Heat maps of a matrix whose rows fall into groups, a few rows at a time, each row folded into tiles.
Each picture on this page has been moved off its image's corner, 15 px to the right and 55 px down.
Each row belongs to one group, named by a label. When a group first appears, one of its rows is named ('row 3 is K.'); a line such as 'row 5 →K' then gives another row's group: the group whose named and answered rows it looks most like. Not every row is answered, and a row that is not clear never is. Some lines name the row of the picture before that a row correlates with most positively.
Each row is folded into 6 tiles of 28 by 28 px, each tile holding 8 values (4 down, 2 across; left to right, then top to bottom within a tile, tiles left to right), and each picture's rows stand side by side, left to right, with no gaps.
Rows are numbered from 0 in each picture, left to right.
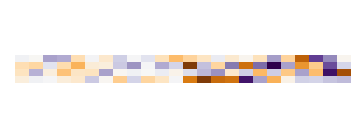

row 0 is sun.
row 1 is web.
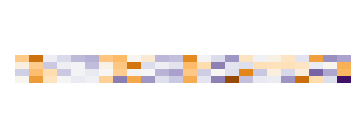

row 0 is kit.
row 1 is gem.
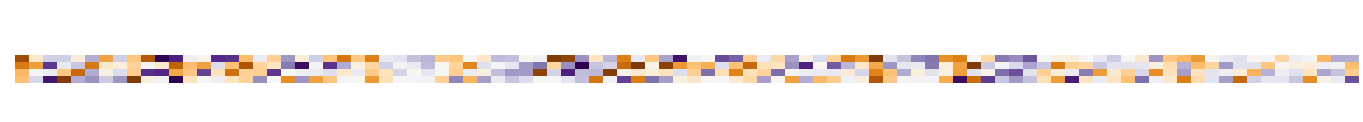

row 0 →gem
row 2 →kit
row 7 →gem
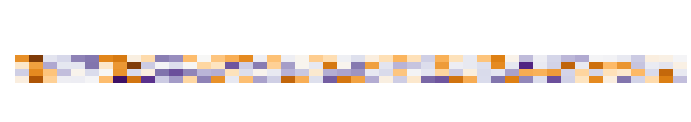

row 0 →kit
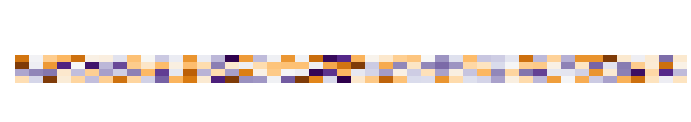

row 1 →gem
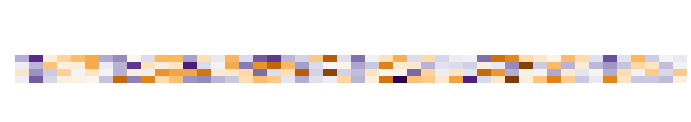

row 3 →web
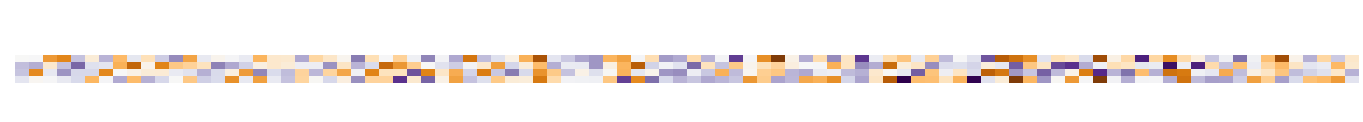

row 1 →gem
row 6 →gem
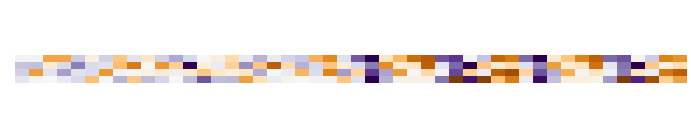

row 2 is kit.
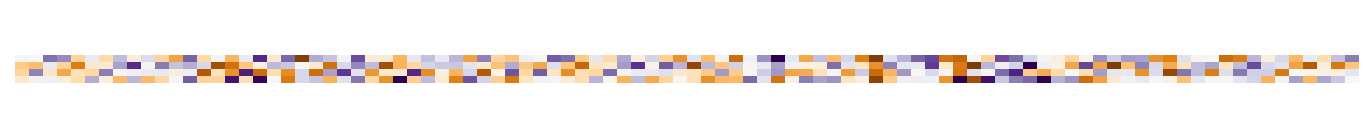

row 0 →sun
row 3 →sun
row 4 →web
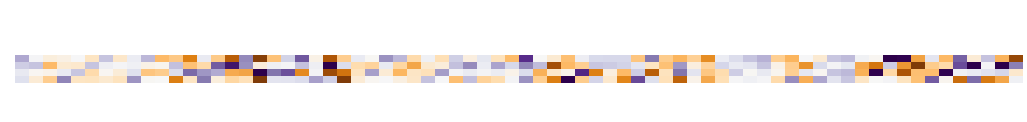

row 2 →sun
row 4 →kit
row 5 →sun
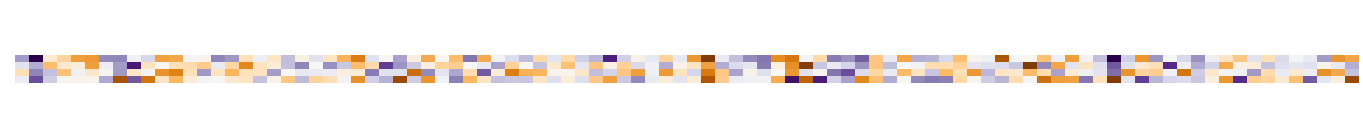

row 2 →gem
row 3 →web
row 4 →kit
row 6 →web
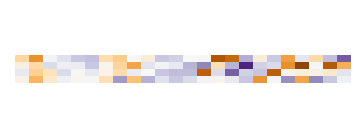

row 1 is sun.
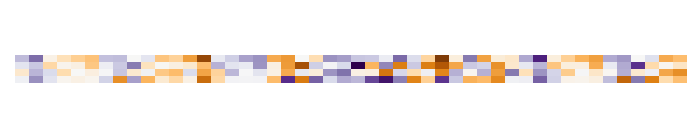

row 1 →kit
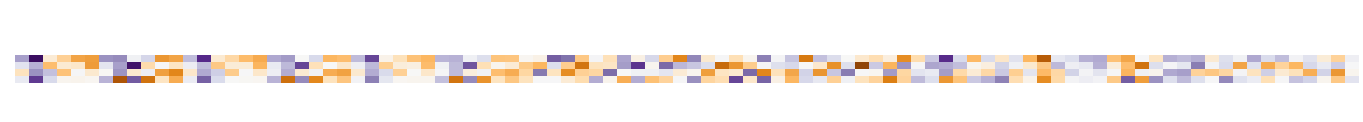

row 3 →sun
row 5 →web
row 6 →kit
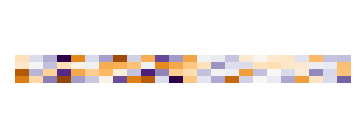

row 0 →gem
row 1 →gem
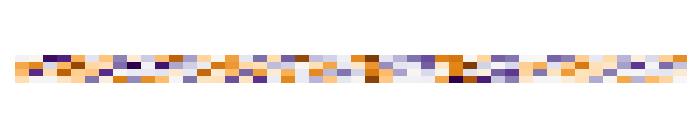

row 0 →sun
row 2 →kit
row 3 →sun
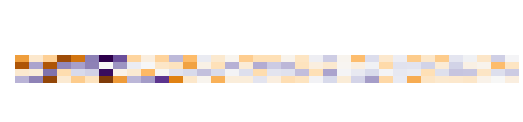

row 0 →web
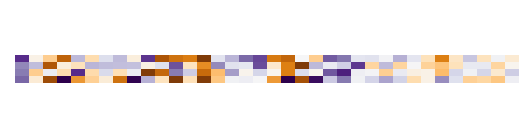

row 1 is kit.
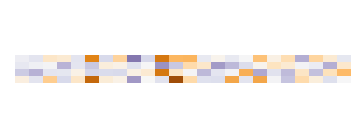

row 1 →gem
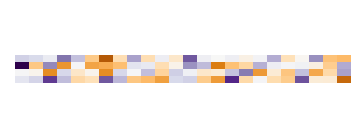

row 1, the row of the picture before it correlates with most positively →0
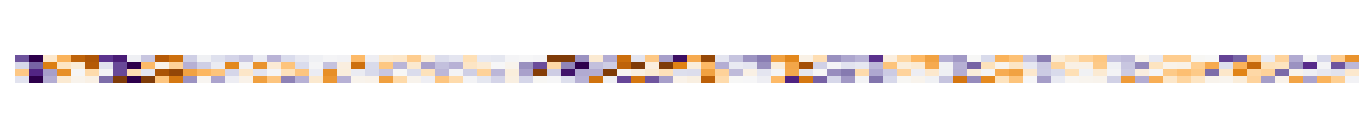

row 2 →web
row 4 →kit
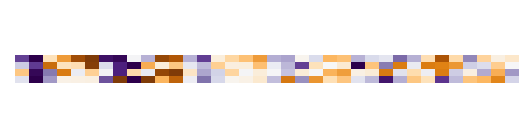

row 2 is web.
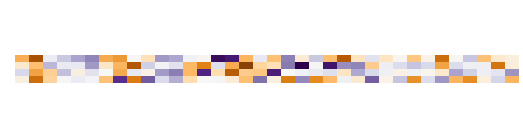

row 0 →kit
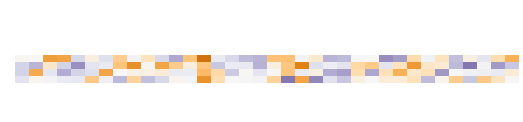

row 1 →kit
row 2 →sun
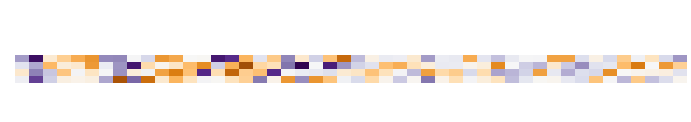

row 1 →sun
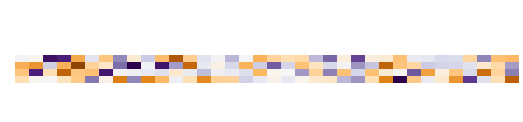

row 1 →web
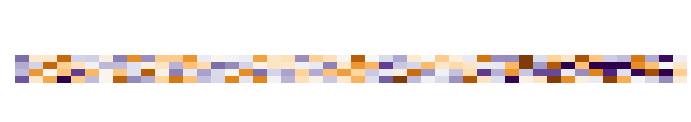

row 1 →gem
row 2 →gem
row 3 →web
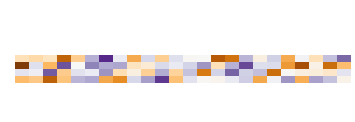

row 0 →web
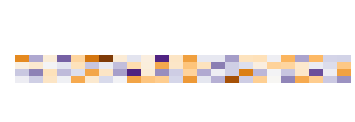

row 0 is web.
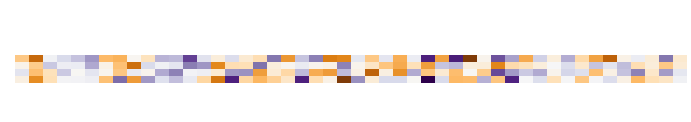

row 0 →kit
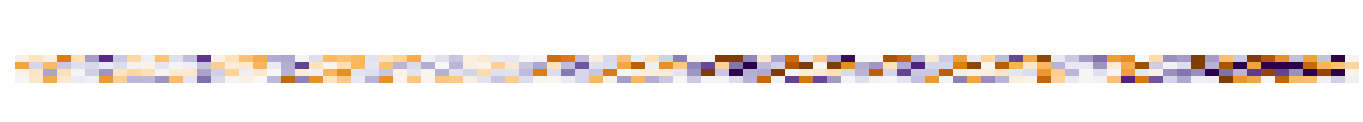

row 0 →web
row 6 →kit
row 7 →web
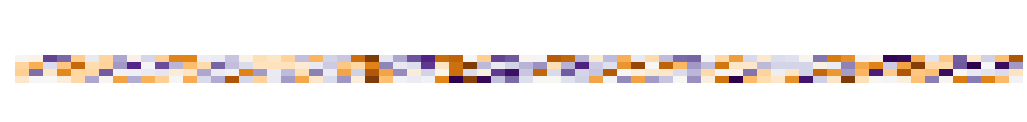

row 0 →sun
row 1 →gem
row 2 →kit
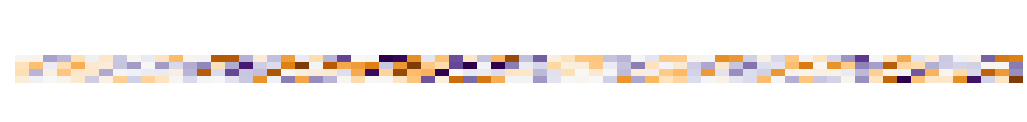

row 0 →sun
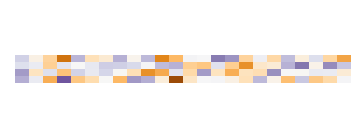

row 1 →sun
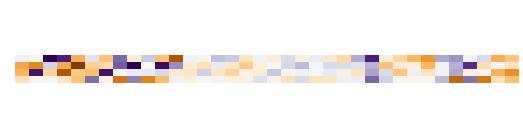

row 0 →sun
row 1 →sun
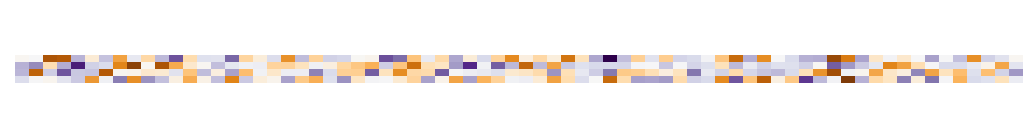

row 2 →sun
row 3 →web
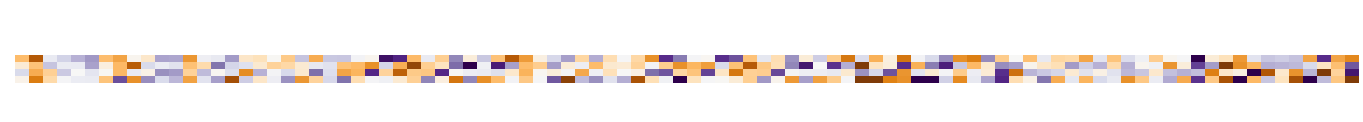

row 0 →kit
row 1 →gem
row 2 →sun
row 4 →sun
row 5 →web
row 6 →web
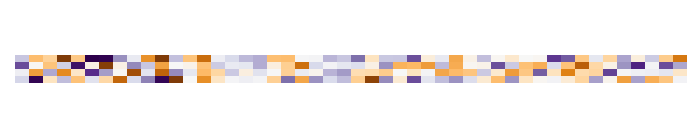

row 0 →web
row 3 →sun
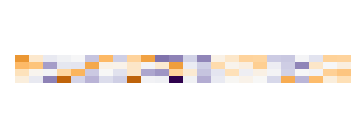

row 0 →gem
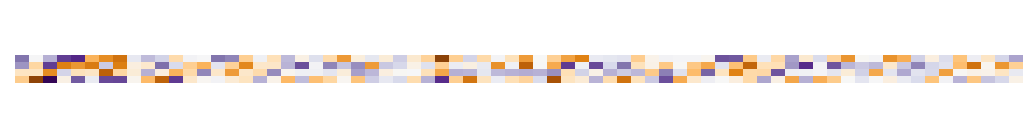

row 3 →web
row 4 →sun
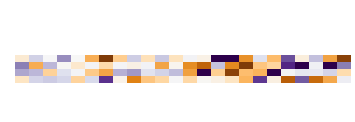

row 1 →sun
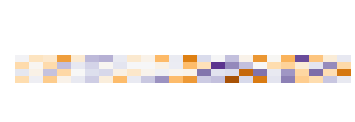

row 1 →gem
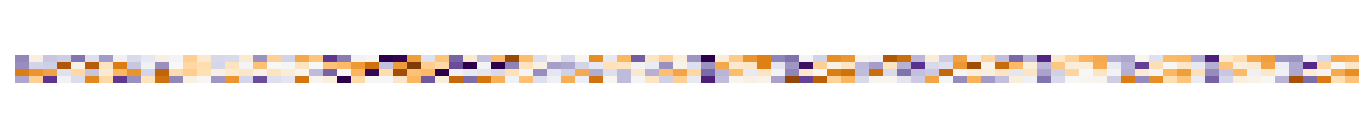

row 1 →gem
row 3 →gem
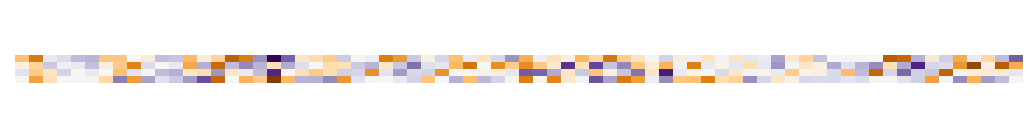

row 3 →web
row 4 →web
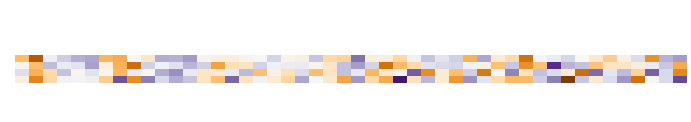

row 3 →gem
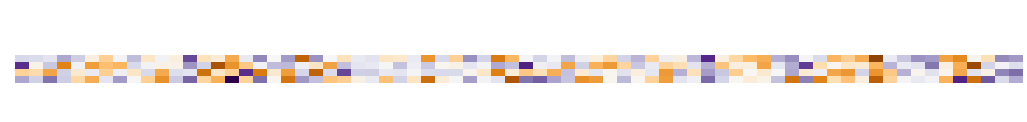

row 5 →kit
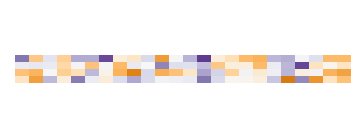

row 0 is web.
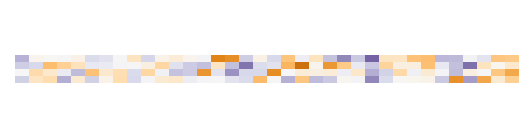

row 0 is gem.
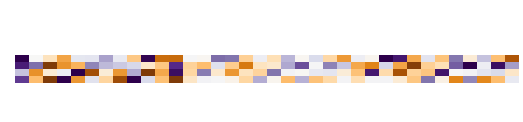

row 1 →sun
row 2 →sun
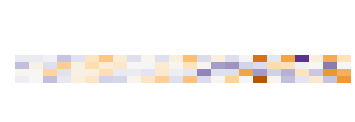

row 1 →gem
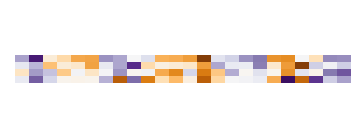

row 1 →kit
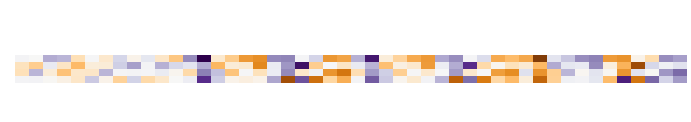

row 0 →sun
